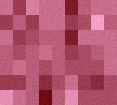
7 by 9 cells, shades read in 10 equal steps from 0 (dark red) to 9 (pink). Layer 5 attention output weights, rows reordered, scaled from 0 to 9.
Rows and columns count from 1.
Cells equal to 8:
2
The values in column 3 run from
3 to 7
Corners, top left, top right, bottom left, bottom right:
6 6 8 4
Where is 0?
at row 7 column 4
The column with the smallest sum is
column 6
